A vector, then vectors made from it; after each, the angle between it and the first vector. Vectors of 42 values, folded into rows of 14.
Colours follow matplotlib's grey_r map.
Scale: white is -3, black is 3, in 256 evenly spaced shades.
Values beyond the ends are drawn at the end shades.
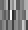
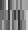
partly aligned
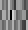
nearly opposite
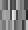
nearly opposite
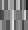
partly opposed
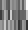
partly aligned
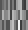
partly opposed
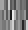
nearly opposite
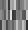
nearly parallel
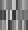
partly aligned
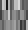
partly opposed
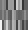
partly opposed
